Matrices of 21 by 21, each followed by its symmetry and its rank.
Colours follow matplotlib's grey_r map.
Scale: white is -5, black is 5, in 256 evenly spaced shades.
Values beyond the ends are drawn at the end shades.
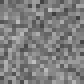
neither, full rank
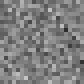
neither, full rank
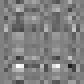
neither, rank two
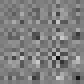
symmetric, rank two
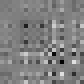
symmetric, rank two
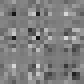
symmetric, rank two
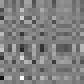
neither, rank two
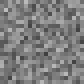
neither, full rank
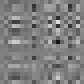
neither, rank two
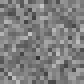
neither, full rank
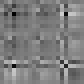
symmetric, rank two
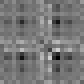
symmetric, rank two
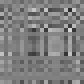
neither, rank two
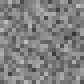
neither, full rank
